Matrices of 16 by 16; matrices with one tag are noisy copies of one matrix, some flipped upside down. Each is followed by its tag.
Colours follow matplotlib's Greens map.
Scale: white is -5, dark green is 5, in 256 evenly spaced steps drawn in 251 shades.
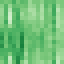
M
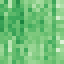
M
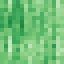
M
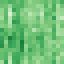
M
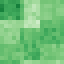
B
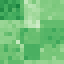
B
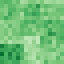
B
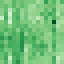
M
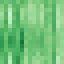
M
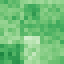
B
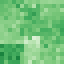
B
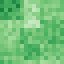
B
